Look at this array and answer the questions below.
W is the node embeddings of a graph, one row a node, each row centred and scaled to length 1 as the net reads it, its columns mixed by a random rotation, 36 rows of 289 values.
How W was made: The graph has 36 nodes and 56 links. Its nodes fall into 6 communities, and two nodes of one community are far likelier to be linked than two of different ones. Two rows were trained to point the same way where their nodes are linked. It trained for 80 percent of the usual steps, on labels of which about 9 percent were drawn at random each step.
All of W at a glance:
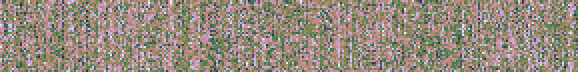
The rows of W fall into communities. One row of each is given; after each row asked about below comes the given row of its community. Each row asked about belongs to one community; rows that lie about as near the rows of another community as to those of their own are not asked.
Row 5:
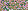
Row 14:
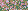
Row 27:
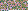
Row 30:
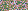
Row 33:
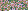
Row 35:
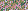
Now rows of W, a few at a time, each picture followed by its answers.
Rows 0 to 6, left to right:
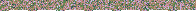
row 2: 27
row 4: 27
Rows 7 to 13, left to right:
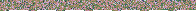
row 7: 14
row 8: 35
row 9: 14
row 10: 5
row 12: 33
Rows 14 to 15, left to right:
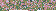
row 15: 33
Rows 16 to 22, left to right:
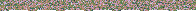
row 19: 33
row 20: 33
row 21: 30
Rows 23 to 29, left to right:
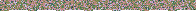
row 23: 30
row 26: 5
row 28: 27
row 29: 33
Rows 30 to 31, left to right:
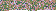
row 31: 27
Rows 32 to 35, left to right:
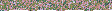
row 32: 27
